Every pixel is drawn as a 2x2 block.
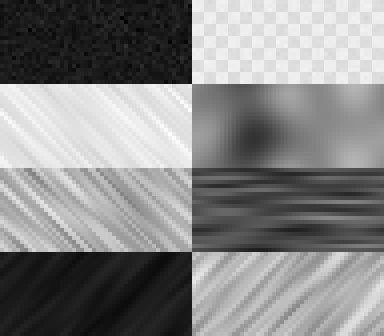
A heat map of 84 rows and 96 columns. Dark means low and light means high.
It is made of 4 by 2 panels. Panel 1,1: very low, fine-grained, faint in contrast. Panel 1,2: very high, checkered, faint in contrast. Panel 2,1: very high, slanting down to the right, faint in contrast. Panel 2,2: middling, smooth, strong in contrast. Panel 3,1: high, slanting down to the right. Panel 3,2: low, streaked across. Panel 4,1: very low, slanting up to the right, faint in contrast. Panel 4,2: high, slanting up to the right.
